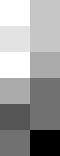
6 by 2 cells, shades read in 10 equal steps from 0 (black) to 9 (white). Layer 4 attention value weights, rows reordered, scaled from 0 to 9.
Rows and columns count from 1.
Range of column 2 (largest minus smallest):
7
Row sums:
16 15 15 10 7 4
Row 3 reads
9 6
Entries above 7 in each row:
1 1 1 0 0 0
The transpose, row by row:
9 8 9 6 3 4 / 7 7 6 4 4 0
